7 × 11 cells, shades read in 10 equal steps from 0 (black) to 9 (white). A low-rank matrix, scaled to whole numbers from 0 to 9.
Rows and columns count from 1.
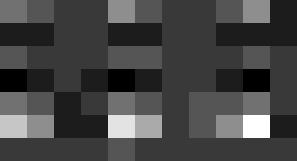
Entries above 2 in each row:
6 0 4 0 7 7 1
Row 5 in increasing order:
1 2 2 2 3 3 3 3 4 4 4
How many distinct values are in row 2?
2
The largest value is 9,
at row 6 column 10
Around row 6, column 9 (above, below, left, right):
3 2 3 9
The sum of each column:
21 17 12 12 24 19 14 16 17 24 11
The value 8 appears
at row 6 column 5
